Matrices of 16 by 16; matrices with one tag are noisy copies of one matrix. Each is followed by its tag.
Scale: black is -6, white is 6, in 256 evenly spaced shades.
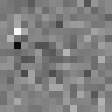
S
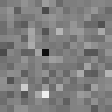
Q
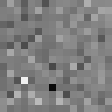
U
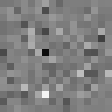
Q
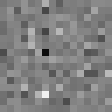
Q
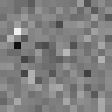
S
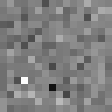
U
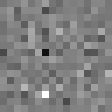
Q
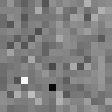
U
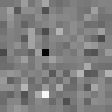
Q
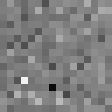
U
